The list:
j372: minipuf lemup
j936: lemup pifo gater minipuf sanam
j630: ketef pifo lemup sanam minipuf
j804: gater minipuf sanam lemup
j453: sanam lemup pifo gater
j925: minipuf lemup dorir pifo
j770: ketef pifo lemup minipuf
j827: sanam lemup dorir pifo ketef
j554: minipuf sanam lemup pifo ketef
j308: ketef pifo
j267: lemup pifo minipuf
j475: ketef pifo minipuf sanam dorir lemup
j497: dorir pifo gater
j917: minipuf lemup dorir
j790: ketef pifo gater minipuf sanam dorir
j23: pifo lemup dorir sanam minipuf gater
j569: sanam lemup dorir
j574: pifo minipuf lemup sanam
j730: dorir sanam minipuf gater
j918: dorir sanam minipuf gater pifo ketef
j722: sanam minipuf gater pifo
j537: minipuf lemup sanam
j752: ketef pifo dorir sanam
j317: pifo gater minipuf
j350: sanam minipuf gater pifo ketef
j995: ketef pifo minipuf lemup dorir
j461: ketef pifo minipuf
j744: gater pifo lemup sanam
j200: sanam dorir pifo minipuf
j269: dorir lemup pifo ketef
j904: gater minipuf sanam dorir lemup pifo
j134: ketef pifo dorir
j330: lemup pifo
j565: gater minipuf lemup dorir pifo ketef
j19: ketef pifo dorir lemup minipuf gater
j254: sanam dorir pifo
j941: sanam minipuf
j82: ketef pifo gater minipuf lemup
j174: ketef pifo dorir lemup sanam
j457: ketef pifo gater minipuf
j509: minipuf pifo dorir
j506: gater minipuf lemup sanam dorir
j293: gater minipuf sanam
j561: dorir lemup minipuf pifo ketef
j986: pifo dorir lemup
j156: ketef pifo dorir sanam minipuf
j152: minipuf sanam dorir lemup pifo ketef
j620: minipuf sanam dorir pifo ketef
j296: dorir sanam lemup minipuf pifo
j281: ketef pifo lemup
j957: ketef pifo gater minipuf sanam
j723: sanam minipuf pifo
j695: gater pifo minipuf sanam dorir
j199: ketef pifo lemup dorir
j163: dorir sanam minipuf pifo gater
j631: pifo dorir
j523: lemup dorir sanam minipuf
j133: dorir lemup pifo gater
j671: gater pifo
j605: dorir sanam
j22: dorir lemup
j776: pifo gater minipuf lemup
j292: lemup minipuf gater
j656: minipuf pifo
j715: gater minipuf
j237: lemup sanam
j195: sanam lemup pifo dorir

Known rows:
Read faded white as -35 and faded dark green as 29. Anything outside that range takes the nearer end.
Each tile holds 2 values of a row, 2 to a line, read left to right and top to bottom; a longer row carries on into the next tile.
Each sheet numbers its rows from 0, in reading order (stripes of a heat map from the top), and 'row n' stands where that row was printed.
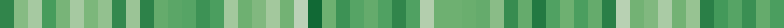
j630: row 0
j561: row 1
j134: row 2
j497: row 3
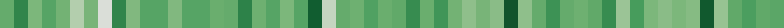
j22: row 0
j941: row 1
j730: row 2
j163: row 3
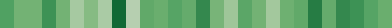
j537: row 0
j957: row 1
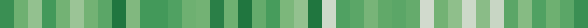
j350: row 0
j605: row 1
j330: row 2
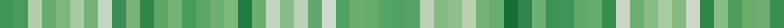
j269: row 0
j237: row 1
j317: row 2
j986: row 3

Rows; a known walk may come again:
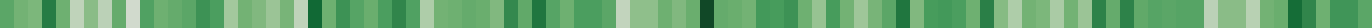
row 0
j237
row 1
j561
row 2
j134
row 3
j656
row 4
j350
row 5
j770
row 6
j317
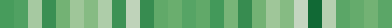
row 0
j827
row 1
j523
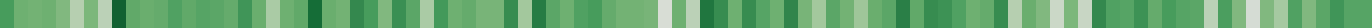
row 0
j372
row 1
j293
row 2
j752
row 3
j292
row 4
j957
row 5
j133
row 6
j744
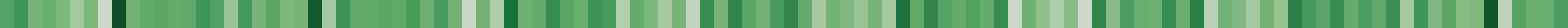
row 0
j917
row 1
j620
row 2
j506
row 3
j269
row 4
j995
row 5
j986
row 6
j497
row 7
j200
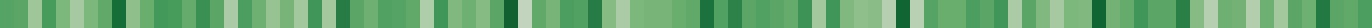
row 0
j722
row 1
j174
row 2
j723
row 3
j461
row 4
j296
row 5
j695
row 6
j281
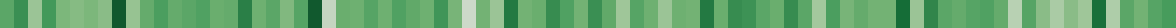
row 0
j163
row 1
j941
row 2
j804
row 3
j790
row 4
j156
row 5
j574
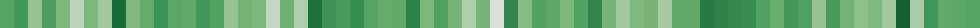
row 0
j904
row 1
j565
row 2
j22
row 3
j457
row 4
j152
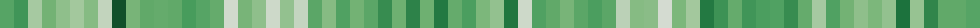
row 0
j925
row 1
j330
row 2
j605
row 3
j776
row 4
j475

